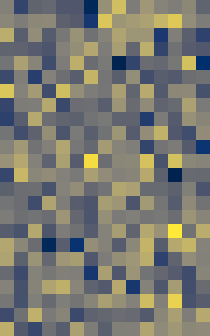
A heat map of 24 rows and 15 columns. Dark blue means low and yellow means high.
There is no overall slope. The texture is fine-grained noise. No row or column stands out. There is no seam. The values follow a bell shape. The ninth with the highest average is the bottom right.
